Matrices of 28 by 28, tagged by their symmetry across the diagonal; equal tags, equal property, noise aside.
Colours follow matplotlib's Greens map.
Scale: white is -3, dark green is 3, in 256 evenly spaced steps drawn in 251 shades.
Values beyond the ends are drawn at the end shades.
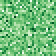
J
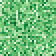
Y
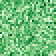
Y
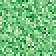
J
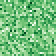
J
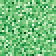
J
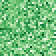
Y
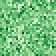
Y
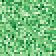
J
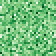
Y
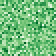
J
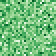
Y
